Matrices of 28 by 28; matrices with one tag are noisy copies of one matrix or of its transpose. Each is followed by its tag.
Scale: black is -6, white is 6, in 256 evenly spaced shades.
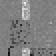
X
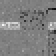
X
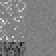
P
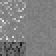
P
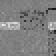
X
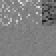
P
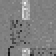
X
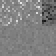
P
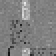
X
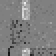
X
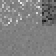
P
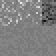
P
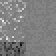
P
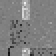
X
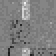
X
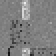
X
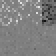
P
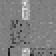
X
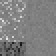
P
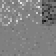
P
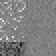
P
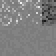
P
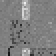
X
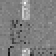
X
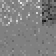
P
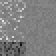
P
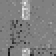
X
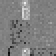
X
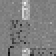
X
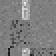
X
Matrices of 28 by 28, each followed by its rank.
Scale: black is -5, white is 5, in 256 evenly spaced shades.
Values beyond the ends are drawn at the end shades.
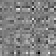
three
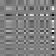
one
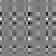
one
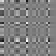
one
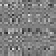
three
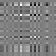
one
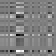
one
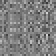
three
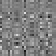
three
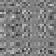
three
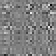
three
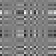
one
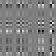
one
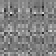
three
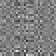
three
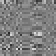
three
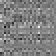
three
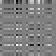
one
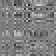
three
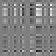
one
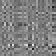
three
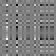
one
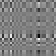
one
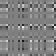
one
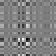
one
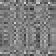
three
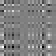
one
